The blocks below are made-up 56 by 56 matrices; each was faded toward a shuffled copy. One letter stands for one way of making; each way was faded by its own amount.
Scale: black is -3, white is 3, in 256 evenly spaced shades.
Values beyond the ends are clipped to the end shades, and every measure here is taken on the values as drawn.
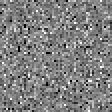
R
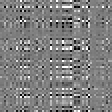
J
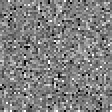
R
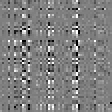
J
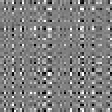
J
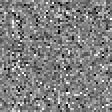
R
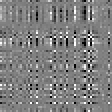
J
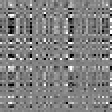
J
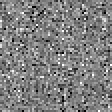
R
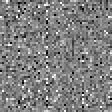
R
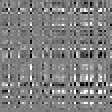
J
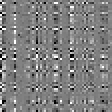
J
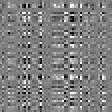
J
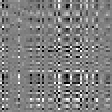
J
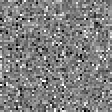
R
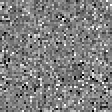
R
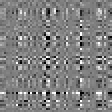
J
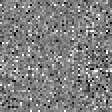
R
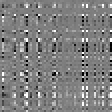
J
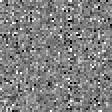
R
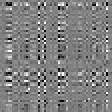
J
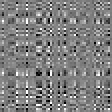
J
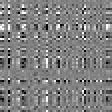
J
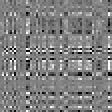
J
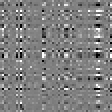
J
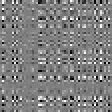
J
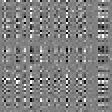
J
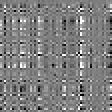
J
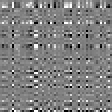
J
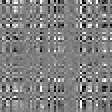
J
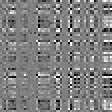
J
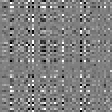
J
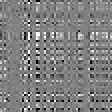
J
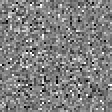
R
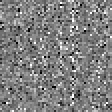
R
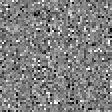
R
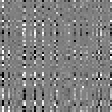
J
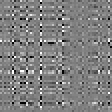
J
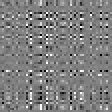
J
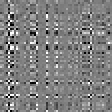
J
